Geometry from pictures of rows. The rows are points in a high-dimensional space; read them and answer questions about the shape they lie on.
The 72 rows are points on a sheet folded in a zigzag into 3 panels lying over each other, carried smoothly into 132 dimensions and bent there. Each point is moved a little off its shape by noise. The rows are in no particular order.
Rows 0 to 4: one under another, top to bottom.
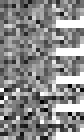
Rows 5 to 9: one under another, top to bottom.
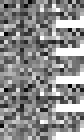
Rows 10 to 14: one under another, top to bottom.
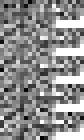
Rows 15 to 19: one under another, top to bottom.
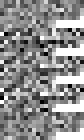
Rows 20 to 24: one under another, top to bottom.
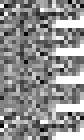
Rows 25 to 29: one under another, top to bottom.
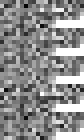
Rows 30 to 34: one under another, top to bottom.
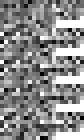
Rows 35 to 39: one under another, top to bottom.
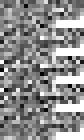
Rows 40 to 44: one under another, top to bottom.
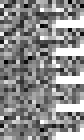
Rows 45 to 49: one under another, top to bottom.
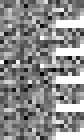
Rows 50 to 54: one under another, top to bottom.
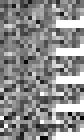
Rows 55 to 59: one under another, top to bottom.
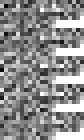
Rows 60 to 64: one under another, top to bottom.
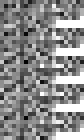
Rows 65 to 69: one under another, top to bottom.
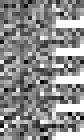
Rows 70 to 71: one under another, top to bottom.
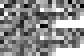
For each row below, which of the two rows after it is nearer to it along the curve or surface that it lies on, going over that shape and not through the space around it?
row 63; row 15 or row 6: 6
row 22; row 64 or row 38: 64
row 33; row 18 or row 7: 18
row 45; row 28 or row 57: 28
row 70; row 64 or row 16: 64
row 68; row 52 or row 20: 20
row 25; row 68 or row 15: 68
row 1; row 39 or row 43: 43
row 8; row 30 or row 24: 30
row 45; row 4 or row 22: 22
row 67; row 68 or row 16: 68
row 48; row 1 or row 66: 1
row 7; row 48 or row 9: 48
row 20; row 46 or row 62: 46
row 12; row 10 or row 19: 19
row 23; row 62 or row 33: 33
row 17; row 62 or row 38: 38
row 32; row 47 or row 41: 47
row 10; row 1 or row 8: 8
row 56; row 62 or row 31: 31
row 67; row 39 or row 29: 29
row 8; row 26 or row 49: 49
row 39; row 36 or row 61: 36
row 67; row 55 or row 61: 61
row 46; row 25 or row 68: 68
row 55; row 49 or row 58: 58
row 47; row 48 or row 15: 15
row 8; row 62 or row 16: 62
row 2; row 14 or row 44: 14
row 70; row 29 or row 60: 29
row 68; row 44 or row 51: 44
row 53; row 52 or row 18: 18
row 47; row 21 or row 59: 59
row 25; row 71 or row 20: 71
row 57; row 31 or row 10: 31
